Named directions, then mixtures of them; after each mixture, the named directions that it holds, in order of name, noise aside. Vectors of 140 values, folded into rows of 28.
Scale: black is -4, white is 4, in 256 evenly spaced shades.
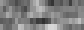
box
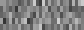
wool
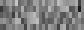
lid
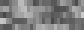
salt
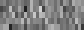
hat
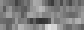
box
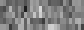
box, hat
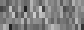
hat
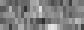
box, hat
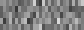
wool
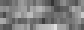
box, salt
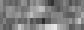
box, salt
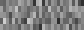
wool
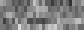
box, wool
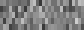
hat, wool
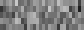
lid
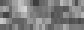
box, salt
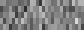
hat, wool
